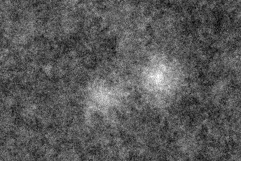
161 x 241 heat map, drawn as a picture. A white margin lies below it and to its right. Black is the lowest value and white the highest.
Two bumps rise from the field. No regular stripes run through it. There is no overall slope. The ninth with the highest average is the centre. No row or column stands out. The values are skewed, with a long tail toward high values.
